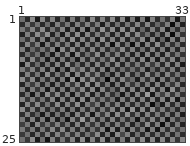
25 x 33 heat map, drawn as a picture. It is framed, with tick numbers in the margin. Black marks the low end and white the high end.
Overall the values sit about 30% of the way up the scale. No row or column stands out. The field is checkered. No seam splits the table. No overall slope runs across the table. The values fall into two levels.
